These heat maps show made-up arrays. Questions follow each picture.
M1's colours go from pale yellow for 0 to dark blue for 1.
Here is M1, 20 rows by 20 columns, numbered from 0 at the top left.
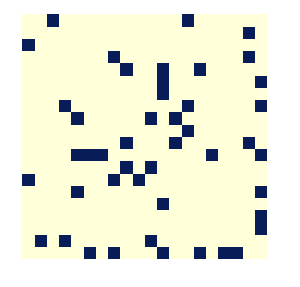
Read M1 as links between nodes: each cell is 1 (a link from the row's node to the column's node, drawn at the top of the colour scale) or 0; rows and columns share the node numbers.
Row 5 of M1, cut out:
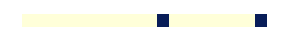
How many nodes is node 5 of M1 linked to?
2
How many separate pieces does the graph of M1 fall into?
1
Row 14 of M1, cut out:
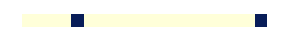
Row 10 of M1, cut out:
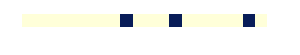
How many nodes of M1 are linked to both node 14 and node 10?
0
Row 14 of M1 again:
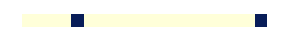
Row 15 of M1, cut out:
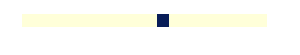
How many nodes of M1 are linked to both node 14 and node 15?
0
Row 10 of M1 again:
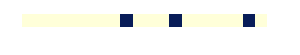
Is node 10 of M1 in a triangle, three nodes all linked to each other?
yes
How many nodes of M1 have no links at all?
0
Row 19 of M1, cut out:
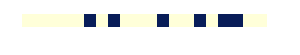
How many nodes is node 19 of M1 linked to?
6
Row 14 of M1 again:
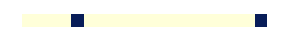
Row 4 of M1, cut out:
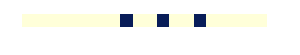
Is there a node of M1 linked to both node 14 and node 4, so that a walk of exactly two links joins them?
no
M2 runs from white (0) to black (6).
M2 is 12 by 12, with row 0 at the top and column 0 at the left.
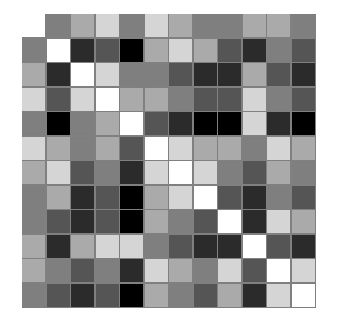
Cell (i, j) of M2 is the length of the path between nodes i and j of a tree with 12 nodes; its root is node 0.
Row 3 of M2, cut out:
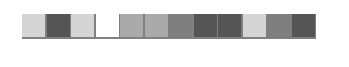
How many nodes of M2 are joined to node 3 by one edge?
3
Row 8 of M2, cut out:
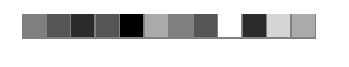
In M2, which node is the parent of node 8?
10
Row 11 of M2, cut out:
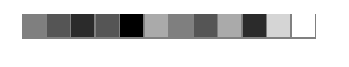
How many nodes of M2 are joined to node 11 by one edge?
1
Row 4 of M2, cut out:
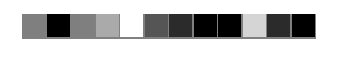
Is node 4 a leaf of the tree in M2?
yes
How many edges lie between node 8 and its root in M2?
3
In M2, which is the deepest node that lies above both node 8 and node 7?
5
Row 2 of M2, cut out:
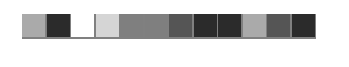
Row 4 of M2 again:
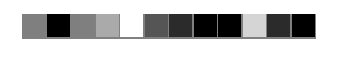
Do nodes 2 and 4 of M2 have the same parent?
no
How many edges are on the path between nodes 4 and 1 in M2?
6
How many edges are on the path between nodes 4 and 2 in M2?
3
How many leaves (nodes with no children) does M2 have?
6
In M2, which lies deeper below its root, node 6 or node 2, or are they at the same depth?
the same depth
